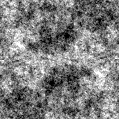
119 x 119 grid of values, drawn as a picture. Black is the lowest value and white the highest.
Slope: none. Histogram: bell-shaped. Average level on the scale: 50%. Grain: blotchy. Symmetry: a half turn. Seam: none.
